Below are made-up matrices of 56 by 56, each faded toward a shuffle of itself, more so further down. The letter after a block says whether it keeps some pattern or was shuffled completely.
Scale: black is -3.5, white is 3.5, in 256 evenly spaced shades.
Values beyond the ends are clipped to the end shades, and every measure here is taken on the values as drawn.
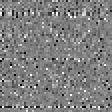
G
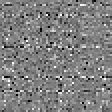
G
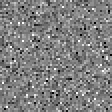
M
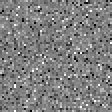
M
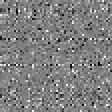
G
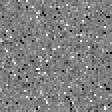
M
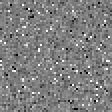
M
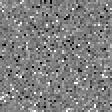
M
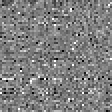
G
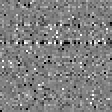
G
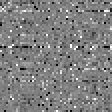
G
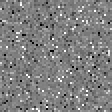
M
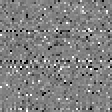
G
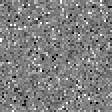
M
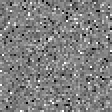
M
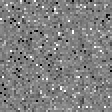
M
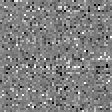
G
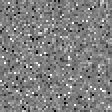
M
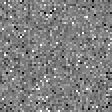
M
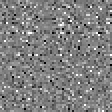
G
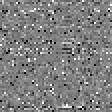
G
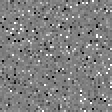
M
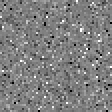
M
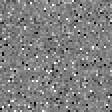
M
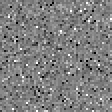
M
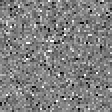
M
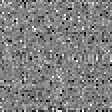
G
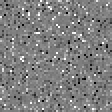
M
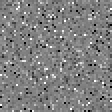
M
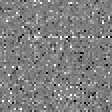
G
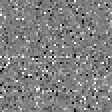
G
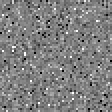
M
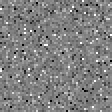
M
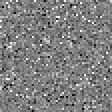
M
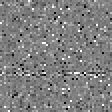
G
